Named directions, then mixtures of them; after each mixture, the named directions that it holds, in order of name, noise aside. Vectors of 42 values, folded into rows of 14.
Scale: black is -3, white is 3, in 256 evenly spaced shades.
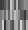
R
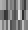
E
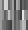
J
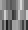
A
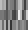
A, E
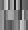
J, R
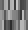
J, R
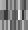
E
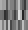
E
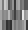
A, J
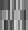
A, R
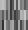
R
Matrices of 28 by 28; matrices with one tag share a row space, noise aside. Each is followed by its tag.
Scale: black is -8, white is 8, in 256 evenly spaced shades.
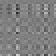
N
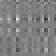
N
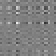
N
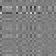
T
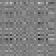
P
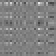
P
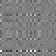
T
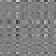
N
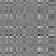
P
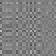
T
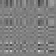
P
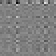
N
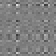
N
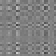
N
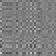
T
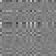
T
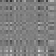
P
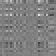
P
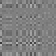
T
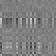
T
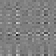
N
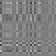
T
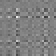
N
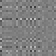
T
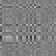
T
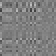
T
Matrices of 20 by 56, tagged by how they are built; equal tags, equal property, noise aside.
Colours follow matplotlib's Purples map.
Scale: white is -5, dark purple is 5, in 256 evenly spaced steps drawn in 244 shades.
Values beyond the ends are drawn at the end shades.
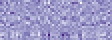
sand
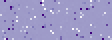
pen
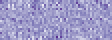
sand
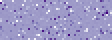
pen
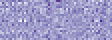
sand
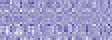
sand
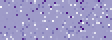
pen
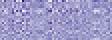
sand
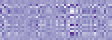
sand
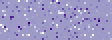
pen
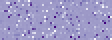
pen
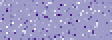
pen
